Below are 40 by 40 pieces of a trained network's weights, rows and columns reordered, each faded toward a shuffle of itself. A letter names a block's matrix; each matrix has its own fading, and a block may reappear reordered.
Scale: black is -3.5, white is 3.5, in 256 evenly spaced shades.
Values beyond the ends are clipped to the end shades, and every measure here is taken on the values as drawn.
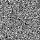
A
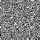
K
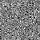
K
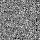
A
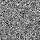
A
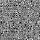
K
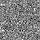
A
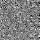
K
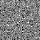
K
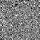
K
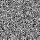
A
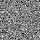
K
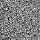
K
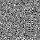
K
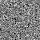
A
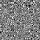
K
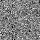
A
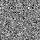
A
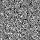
A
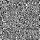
K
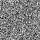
A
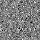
A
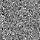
K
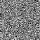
K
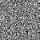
K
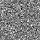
K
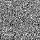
A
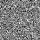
A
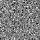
K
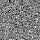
K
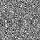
K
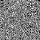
K
